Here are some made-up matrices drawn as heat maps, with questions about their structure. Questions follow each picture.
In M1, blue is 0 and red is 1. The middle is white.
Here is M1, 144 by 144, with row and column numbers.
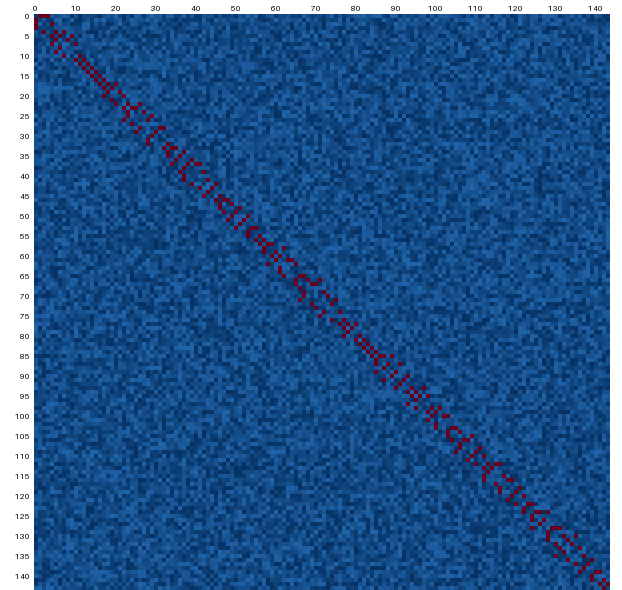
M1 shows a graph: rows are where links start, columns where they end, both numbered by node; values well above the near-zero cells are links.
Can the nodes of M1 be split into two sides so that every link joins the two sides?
yes
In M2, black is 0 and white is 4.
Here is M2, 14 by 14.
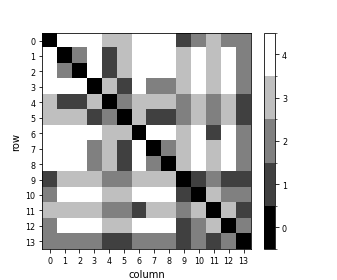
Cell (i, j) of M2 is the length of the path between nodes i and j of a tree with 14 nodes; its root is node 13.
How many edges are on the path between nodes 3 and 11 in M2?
3
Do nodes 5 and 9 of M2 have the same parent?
yes
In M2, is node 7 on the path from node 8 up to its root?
no
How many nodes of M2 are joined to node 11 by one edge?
2
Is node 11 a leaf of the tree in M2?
no
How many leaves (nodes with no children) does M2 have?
9
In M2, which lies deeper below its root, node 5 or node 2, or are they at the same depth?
node 2
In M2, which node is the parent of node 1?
4
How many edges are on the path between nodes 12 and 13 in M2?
2
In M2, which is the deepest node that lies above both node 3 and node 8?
5
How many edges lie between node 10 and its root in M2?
2
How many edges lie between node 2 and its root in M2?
2
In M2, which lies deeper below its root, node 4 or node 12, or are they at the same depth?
node 12
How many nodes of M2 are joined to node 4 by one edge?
3
